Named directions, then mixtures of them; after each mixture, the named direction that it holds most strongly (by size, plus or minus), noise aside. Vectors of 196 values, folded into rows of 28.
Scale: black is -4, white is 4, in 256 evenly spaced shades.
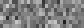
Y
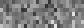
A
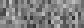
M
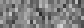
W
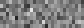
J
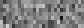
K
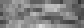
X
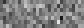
K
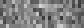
W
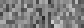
W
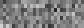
K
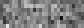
K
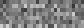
A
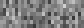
M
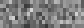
J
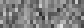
W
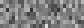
J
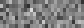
J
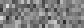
Y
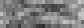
X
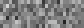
Y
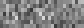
W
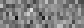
J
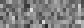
J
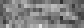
X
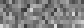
A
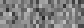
W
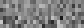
K
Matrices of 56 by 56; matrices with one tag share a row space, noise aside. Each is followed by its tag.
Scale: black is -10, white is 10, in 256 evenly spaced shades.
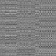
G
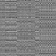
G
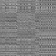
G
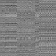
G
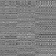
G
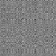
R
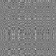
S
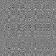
S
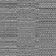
G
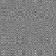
R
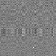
R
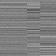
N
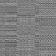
G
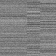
N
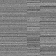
N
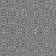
R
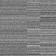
N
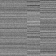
N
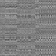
G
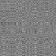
R
